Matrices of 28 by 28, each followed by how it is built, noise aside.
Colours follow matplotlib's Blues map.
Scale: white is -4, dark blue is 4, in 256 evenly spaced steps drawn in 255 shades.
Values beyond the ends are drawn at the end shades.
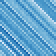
Toeplitz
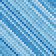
Toeplitz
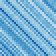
Toeplitz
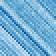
Toeplitz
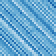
Toeplitz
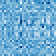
low rank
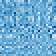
low rank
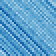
Toeplitz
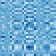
low rank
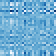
low rank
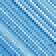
Toeplitz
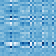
low rank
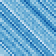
Toeplitz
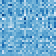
low rank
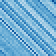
Toeplitz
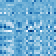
low rank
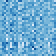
low rank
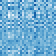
low rank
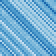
Toeplitz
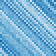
Toeplitz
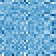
low rank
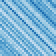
Toeplitz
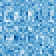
low rank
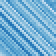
Toeplitz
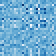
low rank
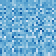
low rank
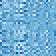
low rank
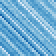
Toeplitz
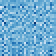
low rank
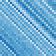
Toeplitz
